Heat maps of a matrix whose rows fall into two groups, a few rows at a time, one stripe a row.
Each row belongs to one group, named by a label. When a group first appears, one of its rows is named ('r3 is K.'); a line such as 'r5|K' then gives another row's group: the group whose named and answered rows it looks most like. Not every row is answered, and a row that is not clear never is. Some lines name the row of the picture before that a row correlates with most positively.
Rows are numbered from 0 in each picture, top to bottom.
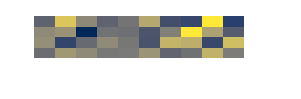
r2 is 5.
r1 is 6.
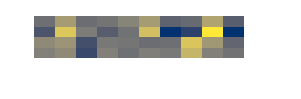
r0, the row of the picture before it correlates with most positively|0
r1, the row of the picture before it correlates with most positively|0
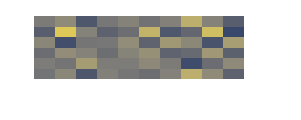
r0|6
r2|5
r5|6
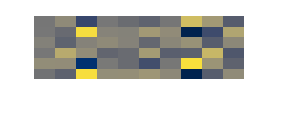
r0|6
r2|5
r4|6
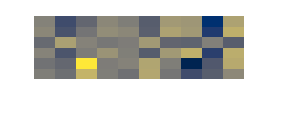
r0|5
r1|5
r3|5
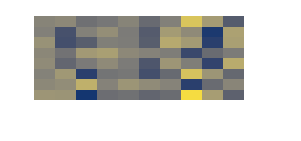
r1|5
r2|5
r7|6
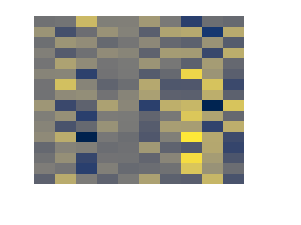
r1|5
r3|5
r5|6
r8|5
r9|6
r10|5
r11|6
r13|6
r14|6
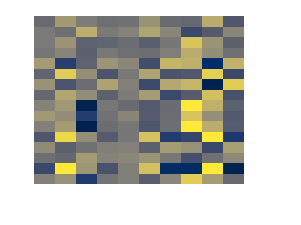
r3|6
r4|5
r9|6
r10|6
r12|5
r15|6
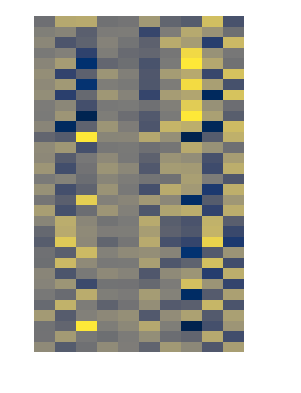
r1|6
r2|5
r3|6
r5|5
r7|5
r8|6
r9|6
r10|5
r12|6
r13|5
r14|5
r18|5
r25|6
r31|5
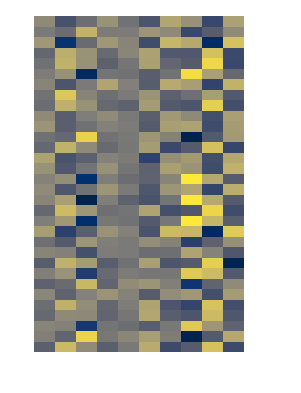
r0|5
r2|5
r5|6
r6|5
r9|5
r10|5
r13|5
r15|6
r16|5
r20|5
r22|6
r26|5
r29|6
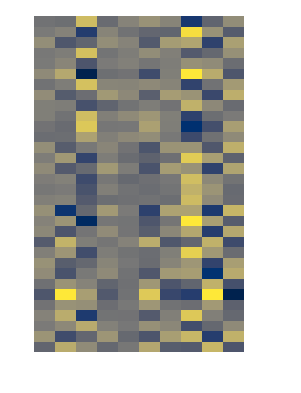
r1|6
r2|5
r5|6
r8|6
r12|5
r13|6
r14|5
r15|6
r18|5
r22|6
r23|5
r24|5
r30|5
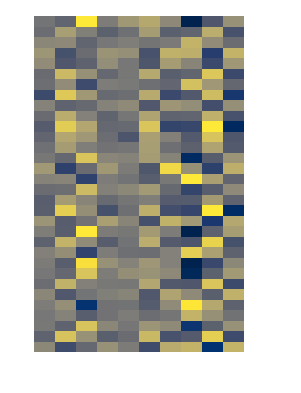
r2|6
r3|5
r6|6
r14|5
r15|6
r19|5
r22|6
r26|5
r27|6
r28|6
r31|5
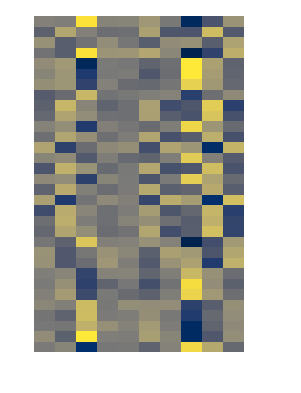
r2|5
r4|6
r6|6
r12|5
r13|6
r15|6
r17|5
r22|5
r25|6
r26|6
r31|6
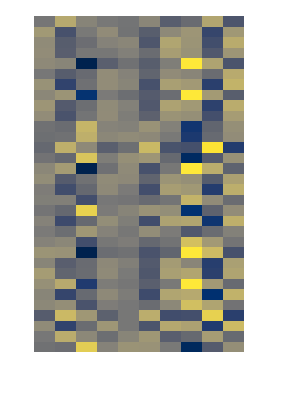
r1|5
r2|5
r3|5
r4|6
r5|5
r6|5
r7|6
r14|6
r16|5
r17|6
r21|6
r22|6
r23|5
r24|5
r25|6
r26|5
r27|6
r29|5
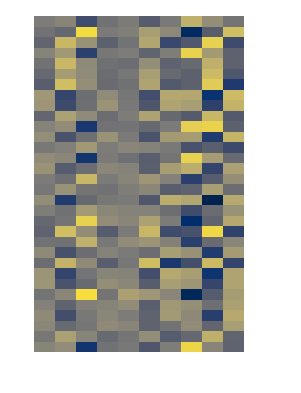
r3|6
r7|5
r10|6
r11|5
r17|5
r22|5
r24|5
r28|5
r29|5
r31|6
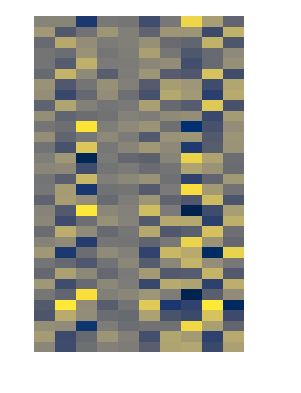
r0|6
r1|5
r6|5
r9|5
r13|6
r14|6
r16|6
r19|5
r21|6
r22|5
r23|6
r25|5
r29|6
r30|5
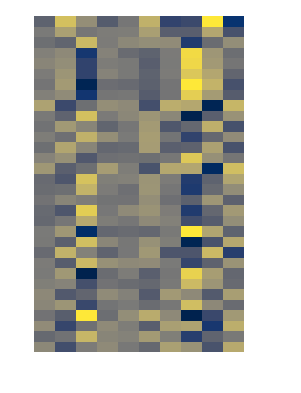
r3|6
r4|6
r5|6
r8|5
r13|6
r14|5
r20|6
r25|6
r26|5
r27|6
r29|5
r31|5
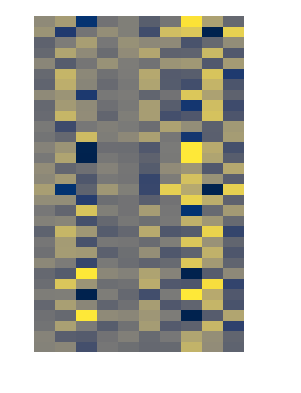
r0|6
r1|5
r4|5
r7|6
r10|5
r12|6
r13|6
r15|6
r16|5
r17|6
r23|6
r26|6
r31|6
